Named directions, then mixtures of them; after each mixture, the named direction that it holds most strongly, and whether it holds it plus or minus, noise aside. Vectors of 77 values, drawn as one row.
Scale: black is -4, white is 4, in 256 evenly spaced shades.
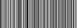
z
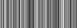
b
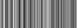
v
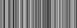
v, minus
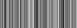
b, minus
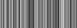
b, plus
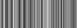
v, plus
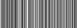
z, minus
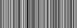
z, plus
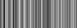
v, minus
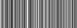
z, minus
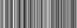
v, plus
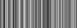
v, minus
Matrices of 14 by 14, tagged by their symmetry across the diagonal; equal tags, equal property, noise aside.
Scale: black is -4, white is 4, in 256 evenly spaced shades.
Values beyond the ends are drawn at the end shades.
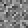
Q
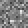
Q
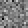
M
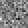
M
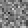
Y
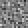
Y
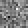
Y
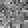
Y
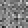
Y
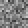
M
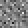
Y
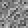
Q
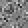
Q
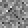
Q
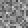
Q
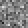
M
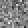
M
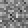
M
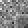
Q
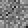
Q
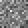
Q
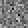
M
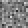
Y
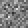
Q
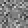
Y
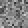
M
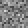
M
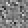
Y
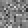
Y
